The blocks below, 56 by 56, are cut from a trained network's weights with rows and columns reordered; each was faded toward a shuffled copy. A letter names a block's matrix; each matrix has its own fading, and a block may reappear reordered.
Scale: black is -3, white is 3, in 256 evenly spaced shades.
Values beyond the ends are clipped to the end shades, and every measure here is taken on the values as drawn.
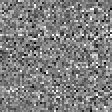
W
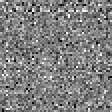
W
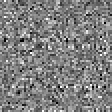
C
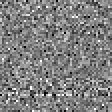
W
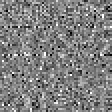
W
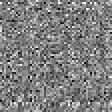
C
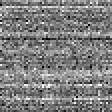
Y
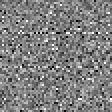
W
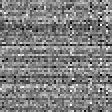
Y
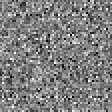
W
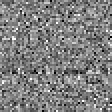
W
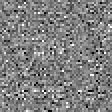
C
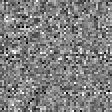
C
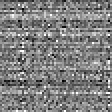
Y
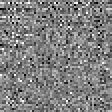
W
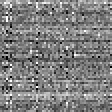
Y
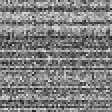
Y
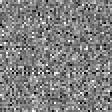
W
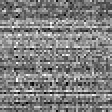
Y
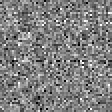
W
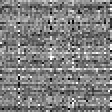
Y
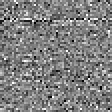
W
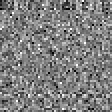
W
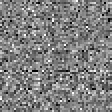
W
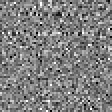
W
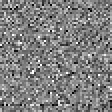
W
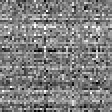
Y
